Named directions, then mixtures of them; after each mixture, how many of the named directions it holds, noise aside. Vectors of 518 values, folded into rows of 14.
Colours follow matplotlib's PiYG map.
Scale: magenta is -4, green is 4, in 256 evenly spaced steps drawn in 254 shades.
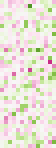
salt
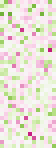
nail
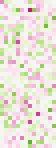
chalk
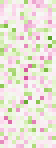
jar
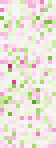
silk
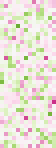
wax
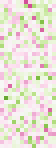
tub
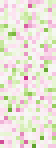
two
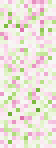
three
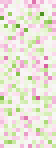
two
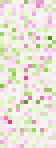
one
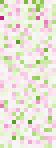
three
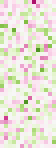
three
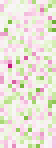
two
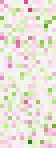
three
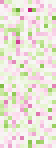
one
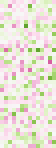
one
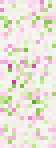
one
